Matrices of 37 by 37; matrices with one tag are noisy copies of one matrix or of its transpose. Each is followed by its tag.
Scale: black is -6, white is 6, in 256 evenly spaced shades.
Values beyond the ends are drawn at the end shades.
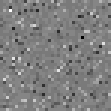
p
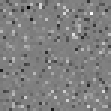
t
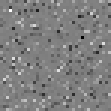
p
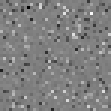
t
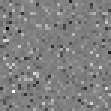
t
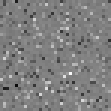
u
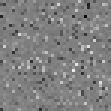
u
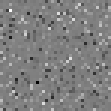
p
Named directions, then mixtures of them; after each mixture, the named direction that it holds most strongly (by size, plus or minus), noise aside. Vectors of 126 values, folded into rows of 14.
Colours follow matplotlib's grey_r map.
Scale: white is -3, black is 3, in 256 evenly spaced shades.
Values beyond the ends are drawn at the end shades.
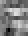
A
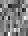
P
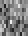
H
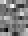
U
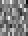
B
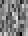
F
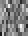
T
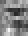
A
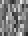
F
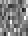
P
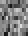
P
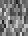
H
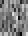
F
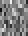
B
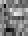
A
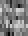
A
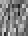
P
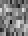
H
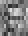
A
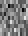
P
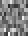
B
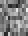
P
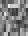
P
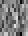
F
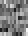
U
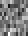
P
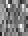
T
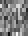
P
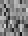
H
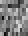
P
